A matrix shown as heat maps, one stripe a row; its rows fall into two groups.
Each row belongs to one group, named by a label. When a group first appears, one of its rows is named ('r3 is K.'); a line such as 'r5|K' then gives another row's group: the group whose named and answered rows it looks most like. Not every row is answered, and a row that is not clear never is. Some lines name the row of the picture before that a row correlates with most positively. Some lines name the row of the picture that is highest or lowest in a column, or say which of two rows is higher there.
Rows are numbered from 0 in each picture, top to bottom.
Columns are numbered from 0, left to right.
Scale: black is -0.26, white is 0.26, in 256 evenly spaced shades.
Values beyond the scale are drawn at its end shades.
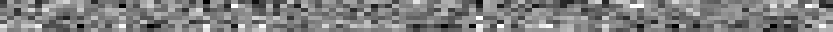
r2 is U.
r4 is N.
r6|N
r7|N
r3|U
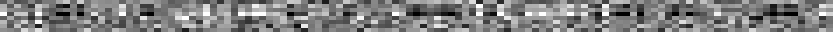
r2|N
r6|U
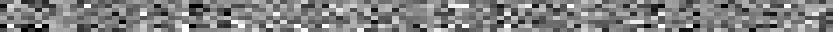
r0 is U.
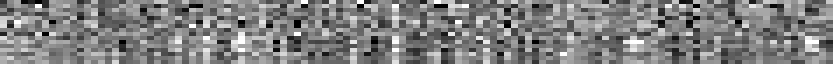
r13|N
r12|N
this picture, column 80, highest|13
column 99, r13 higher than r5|No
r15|N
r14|N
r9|N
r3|U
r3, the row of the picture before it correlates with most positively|0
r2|U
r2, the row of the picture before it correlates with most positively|4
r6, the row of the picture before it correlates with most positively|4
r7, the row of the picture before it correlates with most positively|3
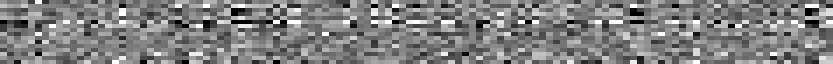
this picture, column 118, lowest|1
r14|N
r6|U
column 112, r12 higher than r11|Yes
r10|U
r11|N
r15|U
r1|N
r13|U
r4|N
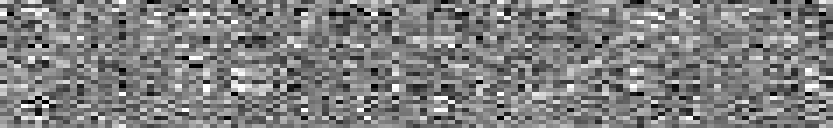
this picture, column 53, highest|3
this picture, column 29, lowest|9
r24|U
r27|U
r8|N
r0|N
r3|U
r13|N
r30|U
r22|N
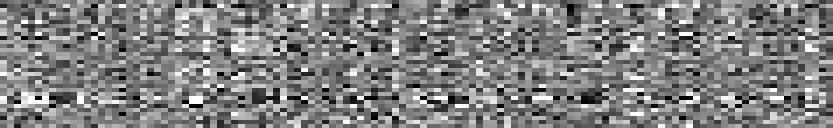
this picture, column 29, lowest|1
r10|N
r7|N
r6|U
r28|N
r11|N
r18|N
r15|N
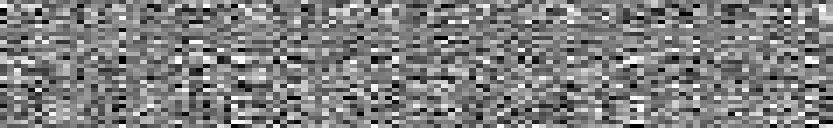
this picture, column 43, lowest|2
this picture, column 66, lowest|10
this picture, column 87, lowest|24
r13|U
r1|N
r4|N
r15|N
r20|U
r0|U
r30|N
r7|N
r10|U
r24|N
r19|N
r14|N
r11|N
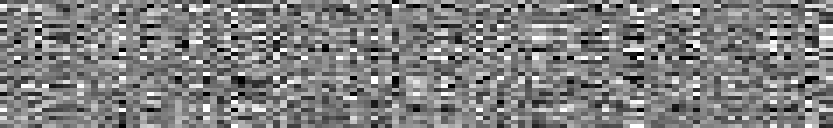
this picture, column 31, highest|19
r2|U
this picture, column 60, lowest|14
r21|U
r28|N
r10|U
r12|N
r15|U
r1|N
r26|N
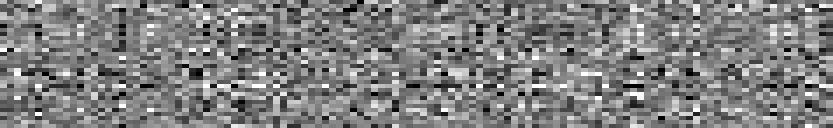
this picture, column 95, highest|18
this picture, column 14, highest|21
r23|N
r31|N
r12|U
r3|U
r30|U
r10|N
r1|U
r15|U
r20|N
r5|N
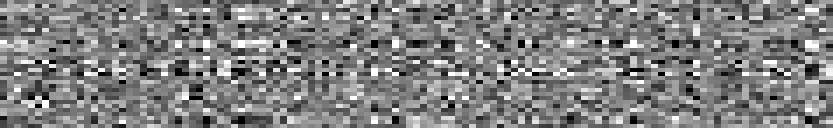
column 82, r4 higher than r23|Yes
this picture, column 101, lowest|2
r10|N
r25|U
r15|U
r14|N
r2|N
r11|N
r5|U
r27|N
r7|U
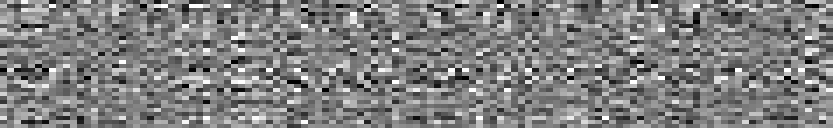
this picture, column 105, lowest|3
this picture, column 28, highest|1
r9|N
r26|N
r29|N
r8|N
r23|N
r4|N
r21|U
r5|N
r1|U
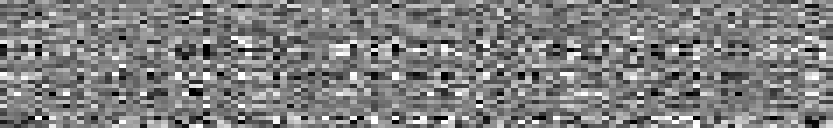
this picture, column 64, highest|29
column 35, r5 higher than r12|Yes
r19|N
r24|N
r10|N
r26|N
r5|U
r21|U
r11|U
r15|N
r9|N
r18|N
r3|U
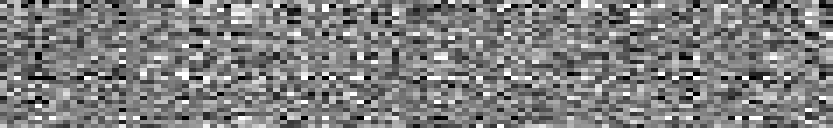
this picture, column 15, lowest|19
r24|U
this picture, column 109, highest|19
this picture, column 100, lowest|2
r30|N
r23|N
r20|N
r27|N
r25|U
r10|N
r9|U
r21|U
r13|U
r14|U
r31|N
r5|N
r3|N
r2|N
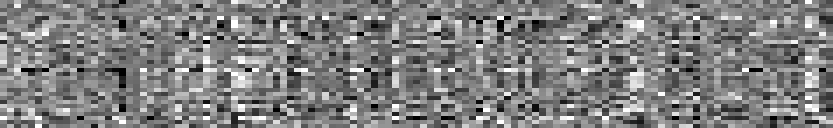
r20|N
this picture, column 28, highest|22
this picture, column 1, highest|27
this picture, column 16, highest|29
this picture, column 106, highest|17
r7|N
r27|N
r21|N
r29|N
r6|N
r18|N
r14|N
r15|N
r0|N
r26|N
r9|N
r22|U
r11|N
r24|N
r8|U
